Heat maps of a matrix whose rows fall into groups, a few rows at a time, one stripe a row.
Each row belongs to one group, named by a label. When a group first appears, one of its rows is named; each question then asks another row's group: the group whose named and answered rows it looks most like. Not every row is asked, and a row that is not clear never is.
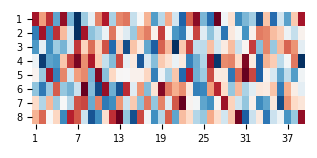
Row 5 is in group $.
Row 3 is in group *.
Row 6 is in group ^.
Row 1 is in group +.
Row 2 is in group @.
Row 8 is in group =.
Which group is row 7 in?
$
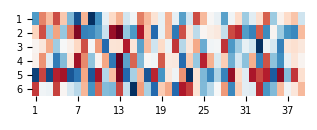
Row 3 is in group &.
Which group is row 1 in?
@
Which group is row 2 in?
=
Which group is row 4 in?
*
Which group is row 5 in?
@
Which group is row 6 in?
=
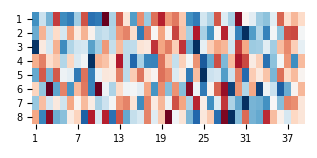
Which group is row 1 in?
^
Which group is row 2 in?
&
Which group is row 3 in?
^
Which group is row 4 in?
=
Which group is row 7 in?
&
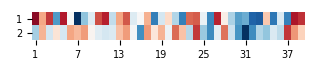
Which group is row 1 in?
+
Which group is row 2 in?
&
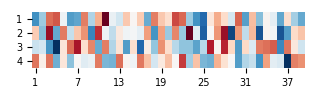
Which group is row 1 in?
^
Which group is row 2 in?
$
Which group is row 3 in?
*
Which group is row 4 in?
+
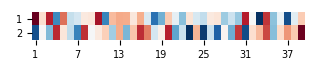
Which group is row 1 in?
+
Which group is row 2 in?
@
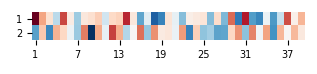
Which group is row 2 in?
@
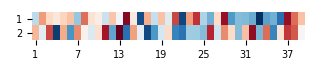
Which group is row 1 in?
&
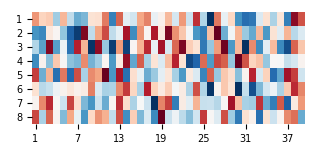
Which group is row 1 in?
+
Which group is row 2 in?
^
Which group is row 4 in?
^
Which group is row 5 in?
*
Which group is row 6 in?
&
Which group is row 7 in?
=
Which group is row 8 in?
*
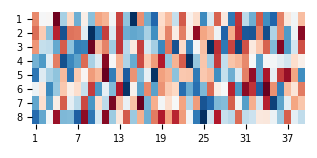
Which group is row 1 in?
=
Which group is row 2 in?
=
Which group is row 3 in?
+
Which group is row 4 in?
^
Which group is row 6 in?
*
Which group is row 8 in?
^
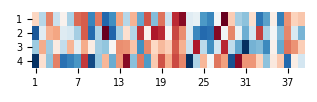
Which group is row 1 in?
$
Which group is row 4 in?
^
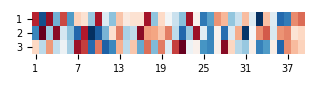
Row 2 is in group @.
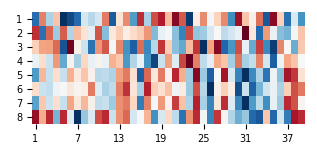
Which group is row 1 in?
^
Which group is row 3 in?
=
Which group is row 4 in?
=
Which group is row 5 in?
&
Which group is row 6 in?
&
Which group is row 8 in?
+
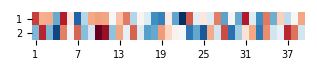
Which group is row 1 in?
+
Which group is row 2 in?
*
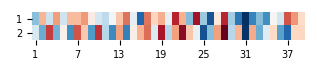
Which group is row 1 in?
&
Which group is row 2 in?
$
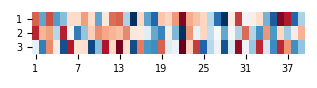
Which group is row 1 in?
=
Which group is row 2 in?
+
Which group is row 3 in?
=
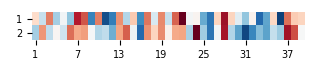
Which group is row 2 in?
&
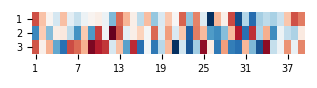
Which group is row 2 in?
@
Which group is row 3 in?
*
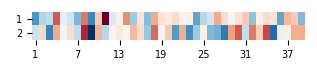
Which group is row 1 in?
^
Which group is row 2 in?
@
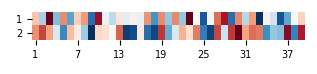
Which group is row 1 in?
$
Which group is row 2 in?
=
